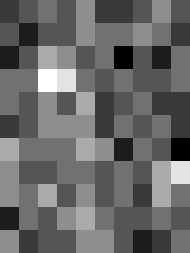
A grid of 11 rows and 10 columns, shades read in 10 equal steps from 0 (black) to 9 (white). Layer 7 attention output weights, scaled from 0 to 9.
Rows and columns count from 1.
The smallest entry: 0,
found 2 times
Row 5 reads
4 3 5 3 6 2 3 4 2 2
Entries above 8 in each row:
0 0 0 1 0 0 0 0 0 0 0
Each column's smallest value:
1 1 3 3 3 2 0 1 1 0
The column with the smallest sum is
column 7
